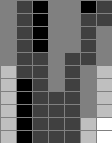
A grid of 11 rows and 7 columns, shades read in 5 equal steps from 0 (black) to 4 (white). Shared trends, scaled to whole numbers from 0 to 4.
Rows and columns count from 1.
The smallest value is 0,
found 10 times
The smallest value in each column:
2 0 0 1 1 0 1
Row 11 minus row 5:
1 -1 0 -1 0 2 2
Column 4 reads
2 2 2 2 2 2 2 1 1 1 1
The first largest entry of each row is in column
1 1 1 1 1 1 1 1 1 7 7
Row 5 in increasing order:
1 1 1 1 2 2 2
